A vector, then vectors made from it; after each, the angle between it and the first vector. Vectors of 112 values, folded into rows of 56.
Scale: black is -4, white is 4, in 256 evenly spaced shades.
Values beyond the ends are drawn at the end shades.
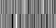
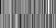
partly aligned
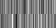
nearly opposite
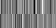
orthogonal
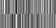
partly aligned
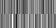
nearly opposite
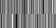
nearly opposite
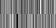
partly opposed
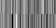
nearly parallel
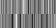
nearly parallel
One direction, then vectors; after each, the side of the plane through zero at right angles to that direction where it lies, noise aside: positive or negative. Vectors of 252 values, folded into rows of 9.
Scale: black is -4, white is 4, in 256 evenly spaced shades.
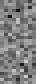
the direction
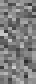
negative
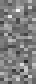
negative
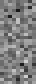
positive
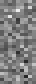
negative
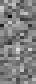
positive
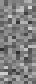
negative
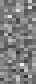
negative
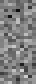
positive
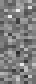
negative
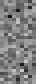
positive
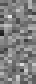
negative
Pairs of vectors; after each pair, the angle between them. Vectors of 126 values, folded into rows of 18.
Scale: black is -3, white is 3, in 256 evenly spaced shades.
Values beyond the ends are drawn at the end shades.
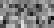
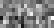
nearly opposite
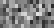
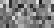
orthogonal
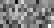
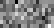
nearly parallel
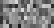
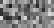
orthogonal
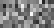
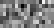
nearly opposite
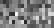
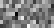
partly opposed
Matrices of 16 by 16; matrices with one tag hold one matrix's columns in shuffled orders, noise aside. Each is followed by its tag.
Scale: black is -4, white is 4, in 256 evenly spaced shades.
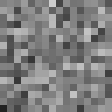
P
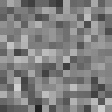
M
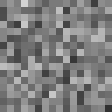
P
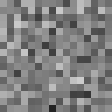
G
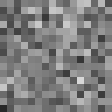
G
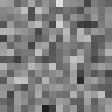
P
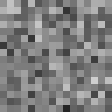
G
